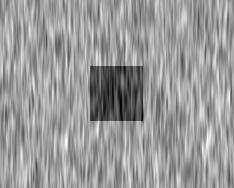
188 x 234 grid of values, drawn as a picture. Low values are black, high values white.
Most values sit high, with a long tail of low ones. The centre is the ninth with the lowest average. An odd patch, lower than its surroundings, sits in the centre. Overall the values sit about 60% of the way up the scale. No overall slope runs across the table.
